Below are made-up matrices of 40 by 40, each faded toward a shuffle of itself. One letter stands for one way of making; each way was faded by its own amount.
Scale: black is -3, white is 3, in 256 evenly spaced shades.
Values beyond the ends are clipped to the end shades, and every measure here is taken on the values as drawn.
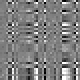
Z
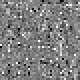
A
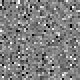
A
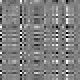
Z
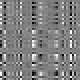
Z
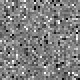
A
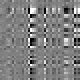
Z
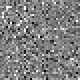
A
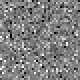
A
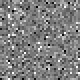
A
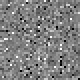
A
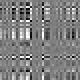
Z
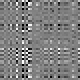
Z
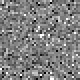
A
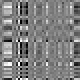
Z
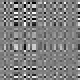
Z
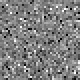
A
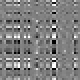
Z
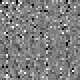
A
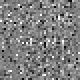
A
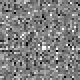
A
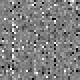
A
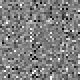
A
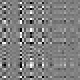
Z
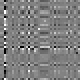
Z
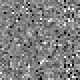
A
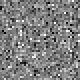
A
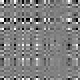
Z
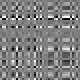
Z
